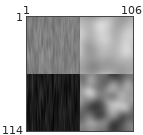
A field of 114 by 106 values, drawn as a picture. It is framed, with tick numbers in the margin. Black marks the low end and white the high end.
The table splits into 2 rows of 2 panels. Panel 1,1: middling, streaked downward, faint in contrast. Panel 1,2: high, smooth. Panel 2,1: very low, streaked downward, faint in contrast. Panel 2,2: middling, smooth, strong in contrast.
